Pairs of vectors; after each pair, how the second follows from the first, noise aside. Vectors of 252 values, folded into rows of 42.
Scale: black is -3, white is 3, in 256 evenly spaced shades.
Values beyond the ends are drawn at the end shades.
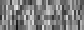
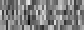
wrapped around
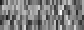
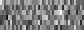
sign-scrambled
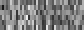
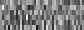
sign-scrambled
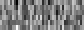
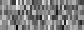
sign-scrambled
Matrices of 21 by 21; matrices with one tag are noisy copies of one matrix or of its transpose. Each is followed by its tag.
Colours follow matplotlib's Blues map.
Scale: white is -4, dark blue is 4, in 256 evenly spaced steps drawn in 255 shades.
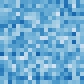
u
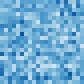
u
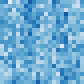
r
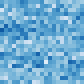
r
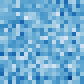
u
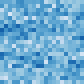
r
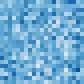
u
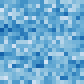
r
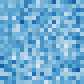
u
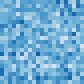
u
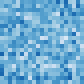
u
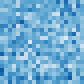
u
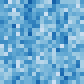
r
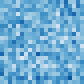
u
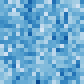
r
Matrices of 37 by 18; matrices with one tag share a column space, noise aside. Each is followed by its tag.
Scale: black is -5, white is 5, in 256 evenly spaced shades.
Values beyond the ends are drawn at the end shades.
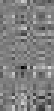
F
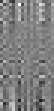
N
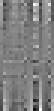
N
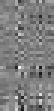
F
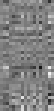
F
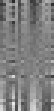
N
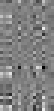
F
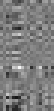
F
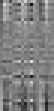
N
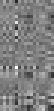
F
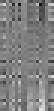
N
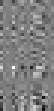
F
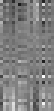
N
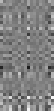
F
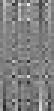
N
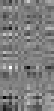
F
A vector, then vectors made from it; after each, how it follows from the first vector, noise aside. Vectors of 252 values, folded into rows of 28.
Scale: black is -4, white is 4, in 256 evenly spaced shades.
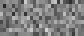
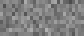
shrunk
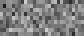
copied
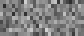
copied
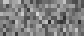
wrapped around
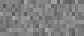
shrunk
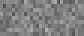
shrunk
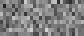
copied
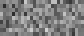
copied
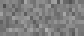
shrunk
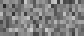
copied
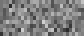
wrapped around
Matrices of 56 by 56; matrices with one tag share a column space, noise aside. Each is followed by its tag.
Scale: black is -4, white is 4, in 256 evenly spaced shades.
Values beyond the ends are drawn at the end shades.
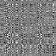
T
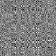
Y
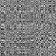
Y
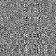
T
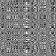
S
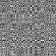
Y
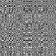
Y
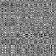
T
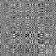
T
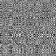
T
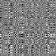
T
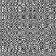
S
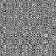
T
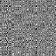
Y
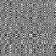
T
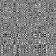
T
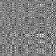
T
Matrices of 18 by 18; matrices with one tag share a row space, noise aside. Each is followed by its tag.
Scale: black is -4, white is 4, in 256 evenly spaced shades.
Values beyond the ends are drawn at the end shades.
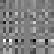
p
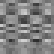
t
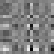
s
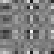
s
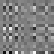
p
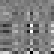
s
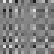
p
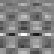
t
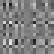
p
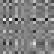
p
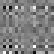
p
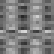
t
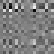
p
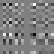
p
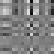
s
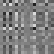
p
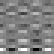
t
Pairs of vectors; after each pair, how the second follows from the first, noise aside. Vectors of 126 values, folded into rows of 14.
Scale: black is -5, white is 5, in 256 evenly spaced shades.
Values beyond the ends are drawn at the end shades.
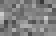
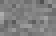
shrunk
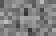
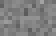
shrunk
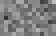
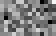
scaled up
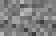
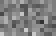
sign-scrambled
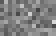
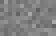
shrunk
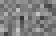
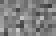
sign-scrambled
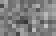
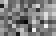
scaled up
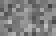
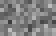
sign-scrambled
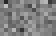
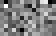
scaled up
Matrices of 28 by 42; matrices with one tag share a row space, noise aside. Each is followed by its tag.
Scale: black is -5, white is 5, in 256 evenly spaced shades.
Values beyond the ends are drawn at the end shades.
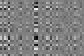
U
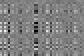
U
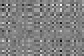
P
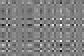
P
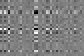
U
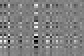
U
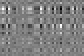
P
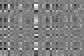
U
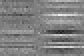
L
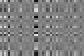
U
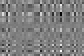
P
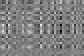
P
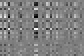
U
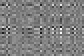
P
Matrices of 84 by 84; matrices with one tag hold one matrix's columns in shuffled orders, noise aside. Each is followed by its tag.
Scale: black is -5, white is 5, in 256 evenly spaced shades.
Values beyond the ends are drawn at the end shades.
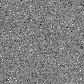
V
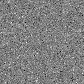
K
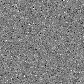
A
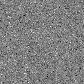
K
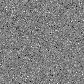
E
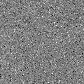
K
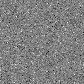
K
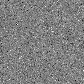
V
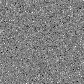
E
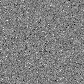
V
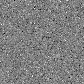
A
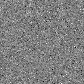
E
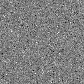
K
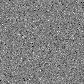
V
